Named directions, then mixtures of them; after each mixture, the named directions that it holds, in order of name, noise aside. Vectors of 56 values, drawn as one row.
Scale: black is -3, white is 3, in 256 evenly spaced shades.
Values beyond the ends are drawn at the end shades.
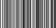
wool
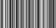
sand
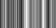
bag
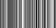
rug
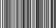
wool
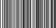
wool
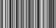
sand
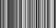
bag, rug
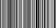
rug, wool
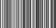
wool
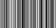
rug, sand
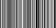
rug, wool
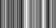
bag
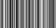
sand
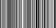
rug, wool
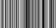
bag, sand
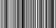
rug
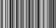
sand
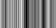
bag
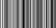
rug, wool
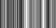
bag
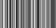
sand, wool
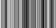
bag, rug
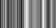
bag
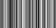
rug, sand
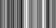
bag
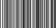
wool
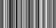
rug, sand
